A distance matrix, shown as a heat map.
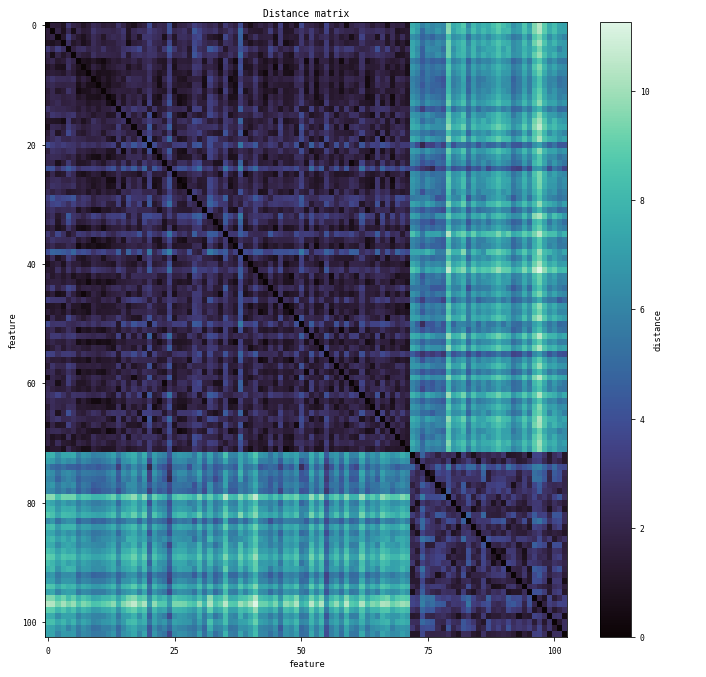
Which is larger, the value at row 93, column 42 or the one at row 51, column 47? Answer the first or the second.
the first
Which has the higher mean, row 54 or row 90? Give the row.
90
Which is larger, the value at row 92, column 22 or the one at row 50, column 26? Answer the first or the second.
the first
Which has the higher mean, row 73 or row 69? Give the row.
73
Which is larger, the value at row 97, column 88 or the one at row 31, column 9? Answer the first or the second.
the first
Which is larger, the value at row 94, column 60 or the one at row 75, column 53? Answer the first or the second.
the first
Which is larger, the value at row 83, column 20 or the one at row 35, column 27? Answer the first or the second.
the first
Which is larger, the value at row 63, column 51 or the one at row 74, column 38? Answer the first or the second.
the second
